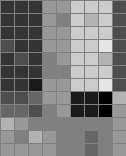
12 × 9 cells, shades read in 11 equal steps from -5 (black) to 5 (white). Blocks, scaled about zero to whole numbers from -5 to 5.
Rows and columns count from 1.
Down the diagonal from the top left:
-3 -3 -3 1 1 3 3 -5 1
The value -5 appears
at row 8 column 8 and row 9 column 8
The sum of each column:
-19 -21 -22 8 7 13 10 12 -8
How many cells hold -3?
18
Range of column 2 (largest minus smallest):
4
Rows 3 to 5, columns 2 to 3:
-3 -3 / -3 -3 / -2 -3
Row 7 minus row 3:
0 0 -1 0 0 0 0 1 0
